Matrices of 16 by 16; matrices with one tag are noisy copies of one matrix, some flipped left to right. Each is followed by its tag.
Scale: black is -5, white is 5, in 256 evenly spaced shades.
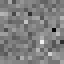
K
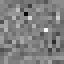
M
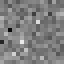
K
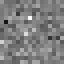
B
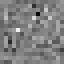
M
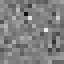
M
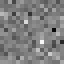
K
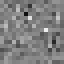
M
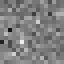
K
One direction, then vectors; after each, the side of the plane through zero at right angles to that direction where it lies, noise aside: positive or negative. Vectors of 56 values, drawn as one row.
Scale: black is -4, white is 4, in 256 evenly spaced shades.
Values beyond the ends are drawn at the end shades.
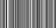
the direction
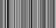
negative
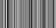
negative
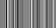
positive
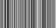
negative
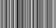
positive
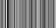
negative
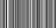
positive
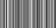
positive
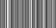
positive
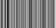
negative
